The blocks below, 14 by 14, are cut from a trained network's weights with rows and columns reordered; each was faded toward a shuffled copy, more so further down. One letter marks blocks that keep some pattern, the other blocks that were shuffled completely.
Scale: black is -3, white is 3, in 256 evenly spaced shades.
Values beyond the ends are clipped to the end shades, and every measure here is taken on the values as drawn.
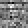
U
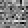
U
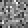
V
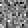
V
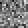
V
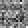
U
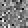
V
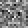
V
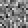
V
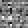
U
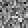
V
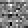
U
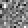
U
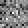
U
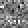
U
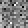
V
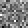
V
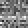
U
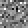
V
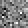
V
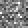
V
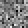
V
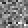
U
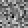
V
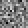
V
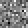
V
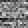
U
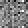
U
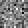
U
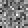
V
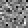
V
